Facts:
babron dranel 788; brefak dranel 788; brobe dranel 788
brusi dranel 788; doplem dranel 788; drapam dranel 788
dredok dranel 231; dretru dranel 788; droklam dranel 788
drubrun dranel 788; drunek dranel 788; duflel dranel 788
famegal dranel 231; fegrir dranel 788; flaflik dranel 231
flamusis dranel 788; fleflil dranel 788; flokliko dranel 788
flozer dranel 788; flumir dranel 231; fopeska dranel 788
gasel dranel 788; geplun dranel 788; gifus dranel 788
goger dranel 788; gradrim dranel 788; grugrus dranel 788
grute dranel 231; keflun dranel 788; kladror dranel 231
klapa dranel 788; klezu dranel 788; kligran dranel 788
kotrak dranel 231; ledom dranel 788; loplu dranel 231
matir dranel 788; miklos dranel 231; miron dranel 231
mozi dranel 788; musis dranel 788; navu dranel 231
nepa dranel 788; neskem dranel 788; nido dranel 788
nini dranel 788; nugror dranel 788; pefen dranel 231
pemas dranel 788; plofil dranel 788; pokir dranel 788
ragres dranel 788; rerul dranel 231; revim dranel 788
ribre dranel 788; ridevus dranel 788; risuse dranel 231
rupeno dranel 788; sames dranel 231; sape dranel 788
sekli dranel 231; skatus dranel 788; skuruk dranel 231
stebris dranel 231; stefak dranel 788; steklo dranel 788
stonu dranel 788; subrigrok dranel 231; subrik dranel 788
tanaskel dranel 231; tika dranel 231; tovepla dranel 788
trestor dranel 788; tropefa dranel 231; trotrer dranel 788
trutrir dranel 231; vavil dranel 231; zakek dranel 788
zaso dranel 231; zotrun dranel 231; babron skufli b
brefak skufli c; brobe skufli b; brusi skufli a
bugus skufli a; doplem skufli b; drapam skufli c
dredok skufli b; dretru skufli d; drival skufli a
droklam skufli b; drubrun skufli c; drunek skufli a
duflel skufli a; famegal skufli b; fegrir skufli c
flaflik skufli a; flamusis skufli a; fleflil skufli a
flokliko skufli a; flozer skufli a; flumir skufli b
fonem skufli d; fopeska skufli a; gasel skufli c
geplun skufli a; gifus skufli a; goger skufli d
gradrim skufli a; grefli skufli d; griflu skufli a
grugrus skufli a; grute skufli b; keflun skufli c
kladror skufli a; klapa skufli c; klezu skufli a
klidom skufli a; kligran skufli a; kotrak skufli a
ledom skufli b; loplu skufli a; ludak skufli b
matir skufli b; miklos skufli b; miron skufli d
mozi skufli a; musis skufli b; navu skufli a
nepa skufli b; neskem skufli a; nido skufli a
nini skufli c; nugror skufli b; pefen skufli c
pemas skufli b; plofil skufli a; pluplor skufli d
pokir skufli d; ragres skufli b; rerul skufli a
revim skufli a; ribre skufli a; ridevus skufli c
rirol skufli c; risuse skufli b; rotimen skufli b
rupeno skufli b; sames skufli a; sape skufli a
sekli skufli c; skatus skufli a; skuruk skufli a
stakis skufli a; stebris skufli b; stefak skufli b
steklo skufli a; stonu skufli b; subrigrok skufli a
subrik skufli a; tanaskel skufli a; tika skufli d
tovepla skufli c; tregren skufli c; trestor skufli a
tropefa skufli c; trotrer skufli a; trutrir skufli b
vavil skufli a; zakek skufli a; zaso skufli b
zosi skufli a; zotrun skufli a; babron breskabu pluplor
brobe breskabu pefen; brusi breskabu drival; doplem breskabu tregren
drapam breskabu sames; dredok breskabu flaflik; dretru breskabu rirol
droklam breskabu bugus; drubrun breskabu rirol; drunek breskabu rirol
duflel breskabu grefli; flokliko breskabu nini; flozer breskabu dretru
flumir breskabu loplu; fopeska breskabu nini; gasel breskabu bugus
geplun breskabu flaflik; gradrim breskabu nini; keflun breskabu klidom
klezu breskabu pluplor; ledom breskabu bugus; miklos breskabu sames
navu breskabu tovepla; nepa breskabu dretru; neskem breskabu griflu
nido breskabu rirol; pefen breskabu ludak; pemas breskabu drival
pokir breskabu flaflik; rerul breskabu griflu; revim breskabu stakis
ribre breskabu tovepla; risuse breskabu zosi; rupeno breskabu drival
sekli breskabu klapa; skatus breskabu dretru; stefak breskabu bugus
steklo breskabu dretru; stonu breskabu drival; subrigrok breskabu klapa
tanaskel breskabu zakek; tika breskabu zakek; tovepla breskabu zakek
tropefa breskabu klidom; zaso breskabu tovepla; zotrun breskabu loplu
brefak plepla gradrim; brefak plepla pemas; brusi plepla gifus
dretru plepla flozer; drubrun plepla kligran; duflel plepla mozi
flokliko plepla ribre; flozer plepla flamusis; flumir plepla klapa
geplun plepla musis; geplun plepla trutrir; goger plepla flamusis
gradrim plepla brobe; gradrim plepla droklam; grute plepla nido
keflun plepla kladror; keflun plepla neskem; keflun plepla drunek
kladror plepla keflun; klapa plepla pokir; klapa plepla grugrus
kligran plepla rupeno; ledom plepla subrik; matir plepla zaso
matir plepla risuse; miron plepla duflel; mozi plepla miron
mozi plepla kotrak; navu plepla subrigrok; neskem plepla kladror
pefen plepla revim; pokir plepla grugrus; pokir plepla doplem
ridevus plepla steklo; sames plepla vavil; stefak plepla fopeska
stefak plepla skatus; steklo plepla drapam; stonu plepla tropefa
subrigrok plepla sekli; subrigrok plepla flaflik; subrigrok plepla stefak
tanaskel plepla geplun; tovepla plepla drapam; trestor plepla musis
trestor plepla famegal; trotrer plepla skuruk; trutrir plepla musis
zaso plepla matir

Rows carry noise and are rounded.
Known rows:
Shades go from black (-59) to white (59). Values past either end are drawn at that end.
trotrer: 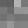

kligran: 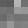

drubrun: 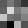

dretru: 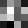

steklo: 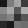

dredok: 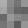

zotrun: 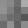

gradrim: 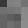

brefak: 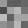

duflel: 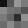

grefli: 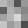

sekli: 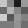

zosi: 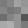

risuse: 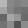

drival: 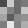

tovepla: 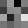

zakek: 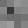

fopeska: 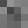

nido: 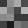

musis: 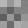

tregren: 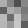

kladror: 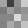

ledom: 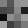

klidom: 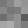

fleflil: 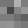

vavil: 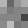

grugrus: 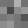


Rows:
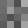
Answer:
navu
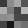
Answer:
drunek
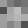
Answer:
goger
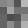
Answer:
tanaskel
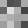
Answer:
miron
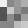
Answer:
trutrir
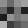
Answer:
droklam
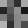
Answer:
gasel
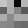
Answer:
tika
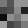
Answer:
stefak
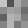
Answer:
grute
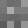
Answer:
subrigrok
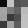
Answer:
brusi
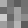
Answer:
fegrir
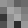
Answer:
zaso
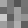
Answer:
nini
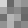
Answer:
stebris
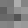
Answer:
trestor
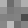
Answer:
flaflik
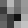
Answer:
geplun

